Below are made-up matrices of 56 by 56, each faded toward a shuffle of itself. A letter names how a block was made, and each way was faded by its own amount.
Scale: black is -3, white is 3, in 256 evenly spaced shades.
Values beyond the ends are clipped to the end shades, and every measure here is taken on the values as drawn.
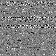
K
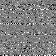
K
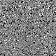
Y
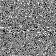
Y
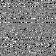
K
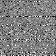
K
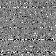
K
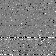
K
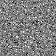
Y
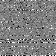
K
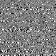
K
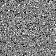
Y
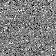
Y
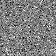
Y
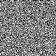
Y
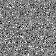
Y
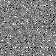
Y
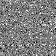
Y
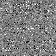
Y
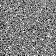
Y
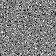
Y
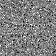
Y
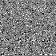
Y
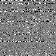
K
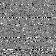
K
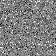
Y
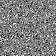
Y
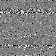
K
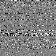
K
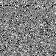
Y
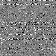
K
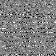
K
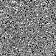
Y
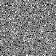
Y
